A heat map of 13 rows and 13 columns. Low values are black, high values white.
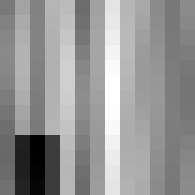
On average the colour sits 60% of the way up the scale. The ninth with the lowest average is the bottom left. In the bottom left lies a patch that is lower than the rest. Streaks run downward. The middle right is the calmest part.
